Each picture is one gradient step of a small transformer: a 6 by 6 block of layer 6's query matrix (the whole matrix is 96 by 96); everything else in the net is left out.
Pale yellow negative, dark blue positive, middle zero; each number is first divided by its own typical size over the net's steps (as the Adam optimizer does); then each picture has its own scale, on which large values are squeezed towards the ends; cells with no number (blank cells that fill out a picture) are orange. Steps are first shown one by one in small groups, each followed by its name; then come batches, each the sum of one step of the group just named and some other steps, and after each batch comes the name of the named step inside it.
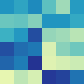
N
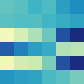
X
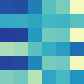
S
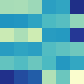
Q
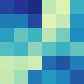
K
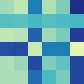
S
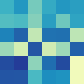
Q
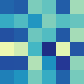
S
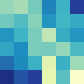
Q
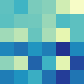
S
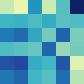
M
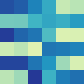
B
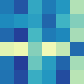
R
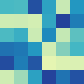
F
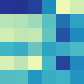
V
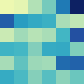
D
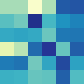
D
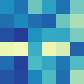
R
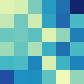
D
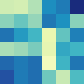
D
